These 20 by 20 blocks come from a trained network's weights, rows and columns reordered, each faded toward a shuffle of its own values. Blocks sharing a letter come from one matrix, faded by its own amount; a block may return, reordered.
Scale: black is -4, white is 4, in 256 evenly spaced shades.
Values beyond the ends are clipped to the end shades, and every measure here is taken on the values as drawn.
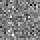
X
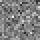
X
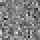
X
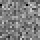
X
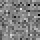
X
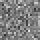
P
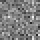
X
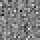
X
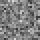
P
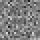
P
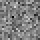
X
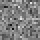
X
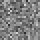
P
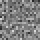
P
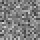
P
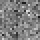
X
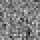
X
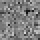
X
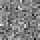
X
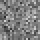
P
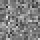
P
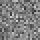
P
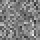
P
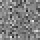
P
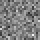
P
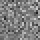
P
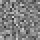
P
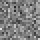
P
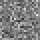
P
